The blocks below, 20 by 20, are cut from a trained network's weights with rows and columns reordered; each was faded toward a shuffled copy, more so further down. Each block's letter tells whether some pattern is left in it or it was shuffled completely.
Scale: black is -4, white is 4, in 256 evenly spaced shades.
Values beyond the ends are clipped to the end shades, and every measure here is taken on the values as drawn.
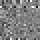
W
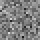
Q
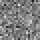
Q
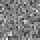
Q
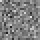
Q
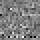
W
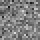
Q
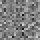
W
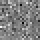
Q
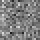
W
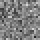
Q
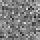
Q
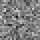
Q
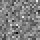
Q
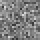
Q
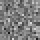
W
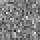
Q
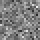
Q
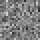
W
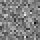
Q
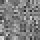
W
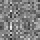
W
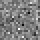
Q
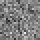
Q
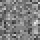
W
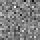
Q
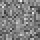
Q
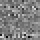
W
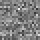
W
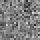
W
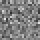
W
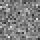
Q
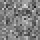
W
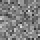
Q
